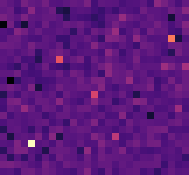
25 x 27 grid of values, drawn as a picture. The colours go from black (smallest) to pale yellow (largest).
Neither half mirrors the other. No overall slope runs across the table. Overall the values sit about 30% of the way up the scale. There are no regular stripes. The values are skewed, with a long tail toward high values. The grain is fine, like static.
